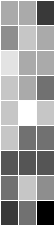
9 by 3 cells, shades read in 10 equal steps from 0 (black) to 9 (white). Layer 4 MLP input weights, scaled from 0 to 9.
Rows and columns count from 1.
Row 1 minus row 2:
1 -1 -4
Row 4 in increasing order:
4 6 7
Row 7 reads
3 3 3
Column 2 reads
6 7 6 6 9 4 3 7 4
